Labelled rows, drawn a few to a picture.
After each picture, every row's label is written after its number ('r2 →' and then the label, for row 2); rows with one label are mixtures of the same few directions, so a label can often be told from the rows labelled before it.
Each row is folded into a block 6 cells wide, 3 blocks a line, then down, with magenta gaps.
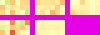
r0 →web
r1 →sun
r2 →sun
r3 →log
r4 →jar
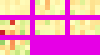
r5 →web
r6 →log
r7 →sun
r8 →sun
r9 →sun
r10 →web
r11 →log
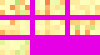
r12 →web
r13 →log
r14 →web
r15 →sun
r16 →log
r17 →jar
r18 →sun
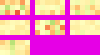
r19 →jar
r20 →jar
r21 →jar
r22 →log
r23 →web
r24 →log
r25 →log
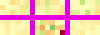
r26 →web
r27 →log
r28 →sun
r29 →web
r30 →jar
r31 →web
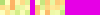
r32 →log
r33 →web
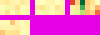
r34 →jar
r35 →jar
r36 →log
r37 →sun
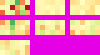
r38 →web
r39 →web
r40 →sun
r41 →log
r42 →jar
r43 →sun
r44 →web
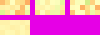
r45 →sun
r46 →sun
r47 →web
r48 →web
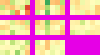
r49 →web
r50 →log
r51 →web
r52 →log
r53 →log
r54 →sun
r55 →sun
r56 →log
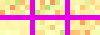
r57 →web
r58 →web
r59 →web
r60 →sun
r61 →jar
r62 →sun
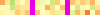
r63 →log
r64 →web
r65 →jar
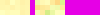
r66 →sun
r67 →log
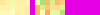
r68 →log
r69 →web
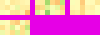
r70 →jar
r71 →log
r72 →log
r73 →web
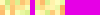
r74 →web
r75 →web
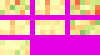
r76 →web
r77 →log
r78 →web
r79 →log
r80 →jar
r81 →log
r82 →sun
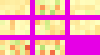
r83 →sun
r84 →jar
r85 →jar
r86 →log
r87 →log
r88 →web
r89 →web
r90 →jar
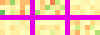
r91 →sun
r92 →web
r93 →jar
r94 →web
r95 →jar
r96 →jar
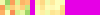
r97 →web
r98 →web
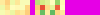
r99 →web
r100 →jar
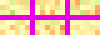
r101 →log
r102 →jar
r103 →web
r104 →web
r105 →web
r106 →jar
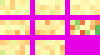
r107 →log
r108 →jar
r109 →jar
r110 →jar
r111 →sun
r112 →web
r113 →sun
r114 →web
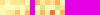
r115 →jar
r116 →jar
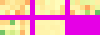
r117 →sun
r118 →web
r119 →jar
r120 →sun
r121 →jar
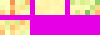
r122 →log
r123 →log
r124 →sun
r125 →web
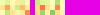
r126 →jar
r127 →jar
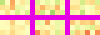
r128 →log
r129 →jar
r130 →log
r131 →log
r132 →sun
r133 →jar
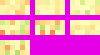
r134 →sun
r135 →sun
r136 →sun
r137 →sun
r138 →jar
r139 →jar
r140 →jar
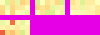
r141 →web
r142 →log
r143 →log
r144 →sun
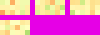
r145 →sun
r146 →web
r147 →sun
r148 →jar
